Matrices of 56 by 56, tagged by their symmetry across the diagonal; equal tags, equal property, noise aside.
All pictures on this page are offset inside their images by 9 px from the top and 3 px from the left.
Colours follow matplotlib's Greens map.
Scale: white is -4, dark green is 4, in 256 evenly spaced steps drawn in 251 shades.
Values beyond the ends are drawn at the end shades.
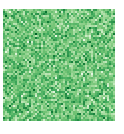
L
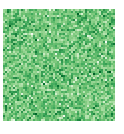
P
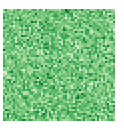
L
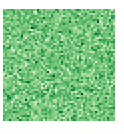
P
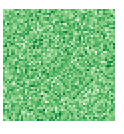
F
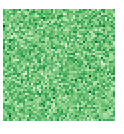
P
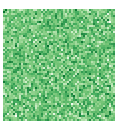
F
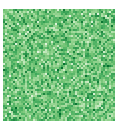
F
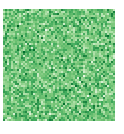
L
